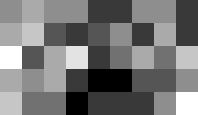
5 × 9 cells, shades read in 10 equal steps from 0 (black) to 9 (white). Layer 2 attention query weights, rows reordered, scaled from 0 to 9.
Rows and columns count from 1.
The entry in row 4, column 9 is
5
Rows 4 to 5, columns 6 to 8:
0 3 3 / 2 2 5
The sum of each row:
37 36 49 30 35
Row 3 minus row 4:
3 -2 0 6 2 4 3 1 2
